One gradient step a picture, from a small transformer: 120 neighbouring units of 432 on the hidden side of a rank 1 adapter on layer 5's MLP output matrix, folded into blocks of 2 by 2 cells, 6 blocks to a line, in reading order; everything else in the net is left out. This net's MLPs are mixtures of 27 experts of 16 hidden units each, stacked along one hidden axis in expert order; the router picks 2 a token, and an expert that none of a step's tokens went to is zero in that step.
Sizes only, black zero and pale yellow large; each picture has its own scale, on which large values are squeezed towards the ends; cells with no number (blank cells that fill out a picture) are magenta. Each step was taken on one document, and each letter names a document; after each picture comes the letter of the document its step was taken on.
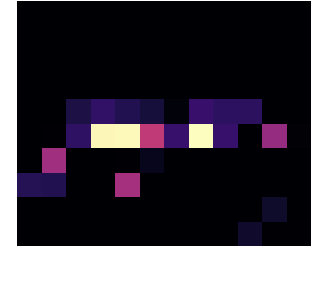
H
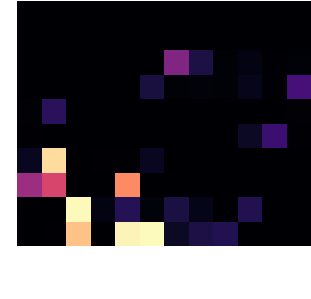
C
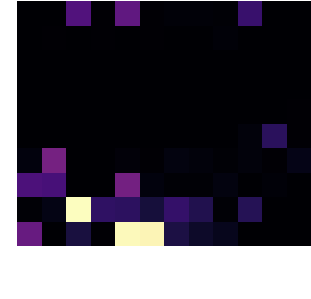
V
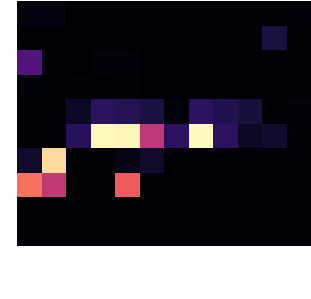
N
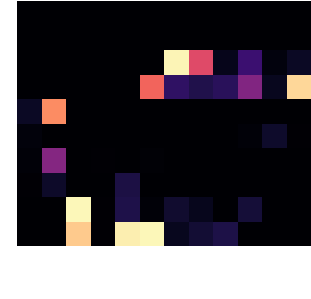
C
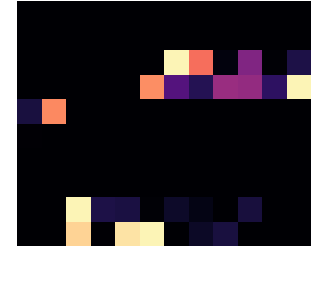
C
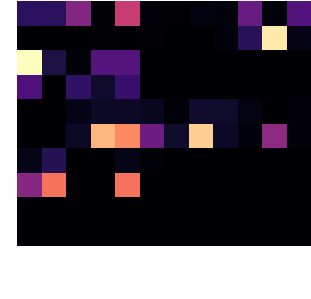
N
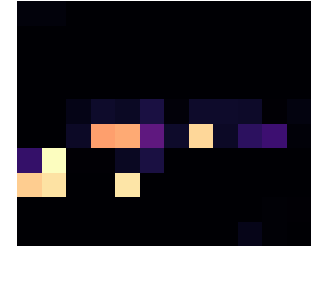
N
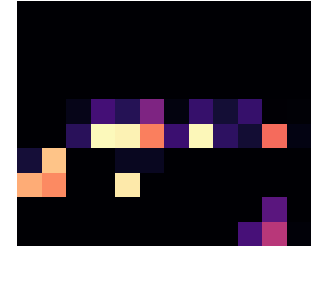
N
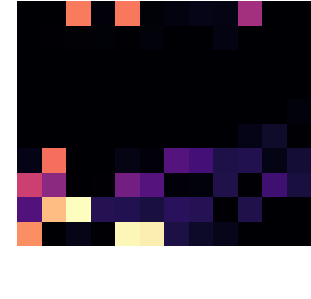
V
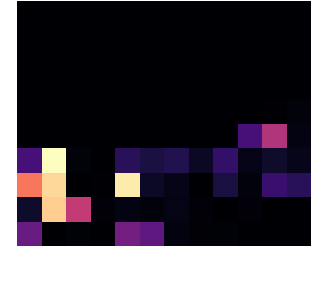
V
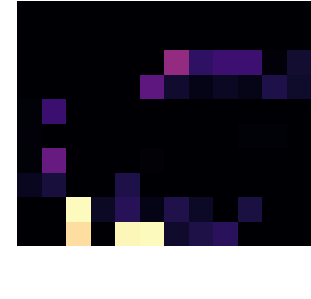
C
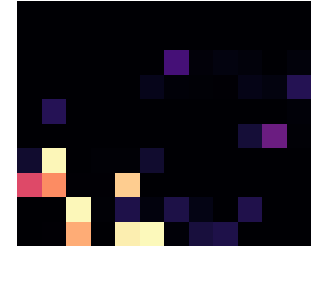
C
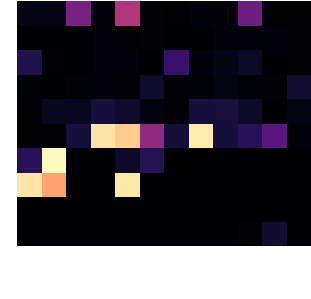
N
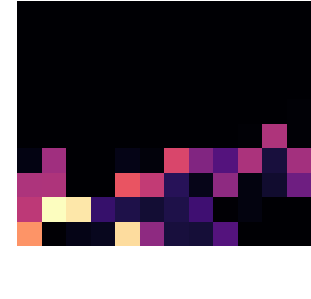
V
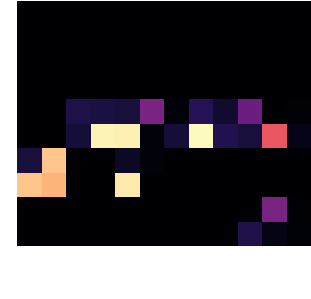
H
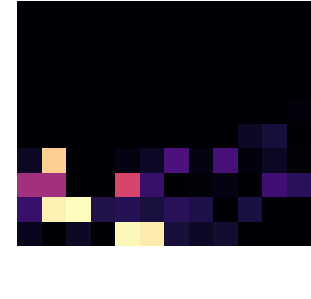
V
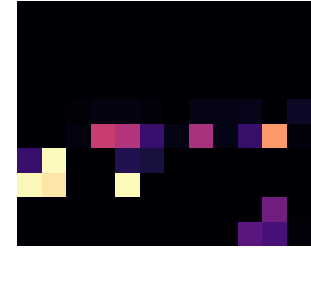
H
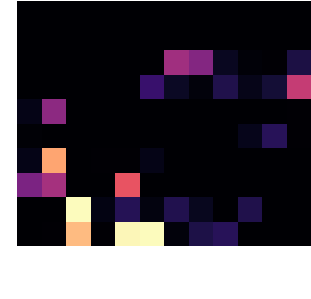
C
